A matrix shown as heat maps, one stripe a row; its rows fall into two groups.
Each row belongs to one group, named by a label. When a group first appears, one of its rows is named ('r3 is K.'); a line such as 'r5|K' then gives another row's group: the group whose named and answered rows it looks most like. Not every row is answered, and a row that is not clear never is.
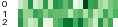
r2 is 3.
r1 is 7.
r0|3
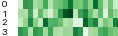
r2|3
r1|3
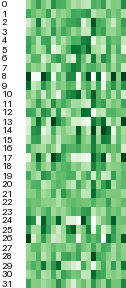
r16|3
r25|7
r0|3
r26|7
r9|7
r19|7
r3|3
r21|3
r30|3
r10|3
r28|3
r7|3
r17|3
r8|7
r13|3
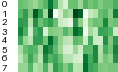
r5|3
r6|3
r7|3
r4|7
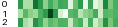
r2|7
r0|7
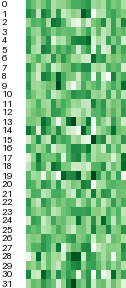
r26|7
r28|3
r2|3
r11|3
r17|3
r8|7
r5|7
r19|3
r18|3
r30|7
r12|3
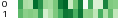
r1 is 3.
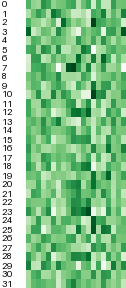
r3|7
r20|3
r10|3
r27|3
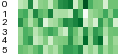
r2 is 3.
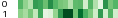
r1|3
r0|7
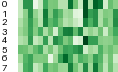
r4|3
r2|3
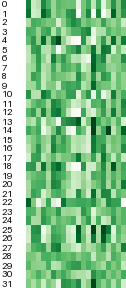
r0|7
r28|7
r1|7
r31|3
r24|7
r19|3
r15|3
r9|3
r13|3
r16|3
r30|3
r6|3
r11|3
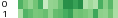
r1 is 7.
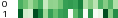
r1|7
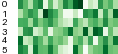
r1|3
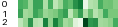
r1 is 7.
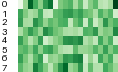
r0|3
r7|7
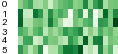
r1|7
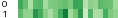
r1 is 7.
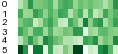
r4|3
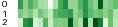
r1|3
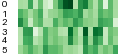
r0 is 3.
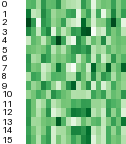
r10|3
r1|7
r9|7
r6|7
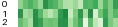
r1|7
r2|7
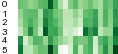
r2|3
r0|7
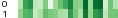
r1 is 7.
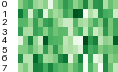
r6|7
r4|3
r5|3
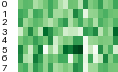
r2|7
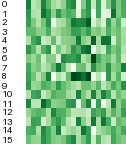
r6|3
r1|7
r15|7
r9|7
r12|3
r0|7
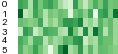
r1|7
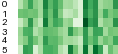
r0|3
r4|3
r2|3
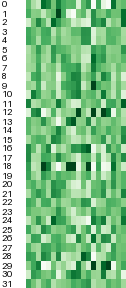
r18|7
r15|3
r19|7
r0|7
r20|3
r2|3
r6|3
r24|3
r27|7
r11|7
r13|7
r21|3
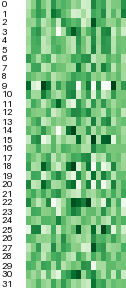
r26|3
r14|7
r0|3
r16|3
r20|7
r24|7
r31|3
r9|7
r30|3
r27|3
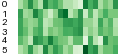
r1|7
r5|3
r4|7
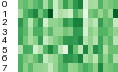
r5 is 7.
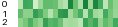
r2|3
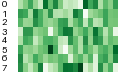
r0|3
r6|7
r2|7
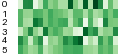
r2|7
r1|7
